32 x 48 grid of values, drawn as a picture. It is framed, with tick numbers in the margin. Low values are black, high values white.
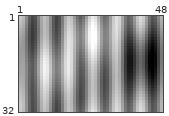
Ninth with the highest average: top middle. Stripes: upright, repeating 6 times. Ninth with the lowest average: middle right.
